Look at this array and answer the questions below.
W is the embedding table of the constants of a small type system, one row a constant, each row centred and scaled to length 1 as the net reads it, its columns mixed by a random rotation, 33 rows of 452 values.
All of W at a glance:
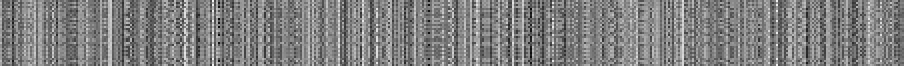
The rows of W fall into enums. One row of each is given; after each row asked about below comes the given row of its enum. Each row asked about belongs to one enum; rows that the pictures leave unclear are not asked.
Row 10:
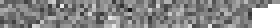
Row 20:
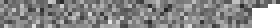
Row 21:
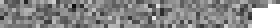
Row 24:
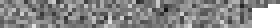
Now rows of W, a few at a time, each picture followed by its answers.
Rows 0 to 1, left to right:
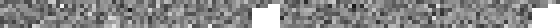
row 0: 10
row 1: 21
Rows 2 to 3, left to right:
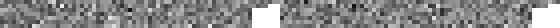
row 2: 10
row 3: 21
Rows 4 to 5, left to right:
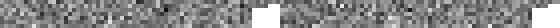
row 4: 24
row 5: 10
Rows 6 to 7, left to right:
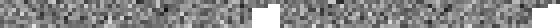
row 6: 24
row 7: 20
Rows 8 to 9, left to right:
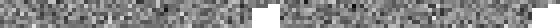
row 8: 24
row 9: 21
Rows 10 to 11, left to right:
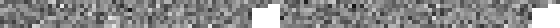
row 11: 21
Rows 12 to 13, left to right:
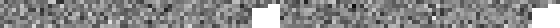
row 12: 20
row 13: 21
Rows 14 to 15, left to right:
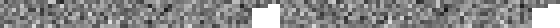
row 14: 20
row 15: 24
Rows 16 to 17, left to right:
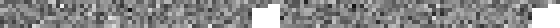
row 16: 10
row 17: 21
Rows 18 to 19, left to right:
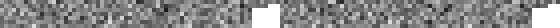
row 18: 24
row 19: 20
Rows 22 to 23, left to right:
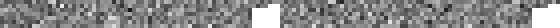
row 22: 10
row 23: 20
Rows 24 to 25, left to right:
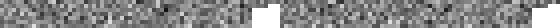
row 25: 20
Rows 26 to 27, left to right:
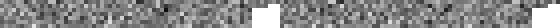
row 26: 24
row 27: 20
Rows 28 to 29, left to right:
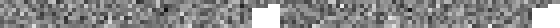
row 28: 24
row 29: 10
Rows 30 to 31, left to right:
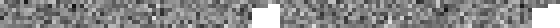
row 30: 21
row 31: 24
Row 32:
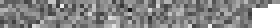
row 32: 10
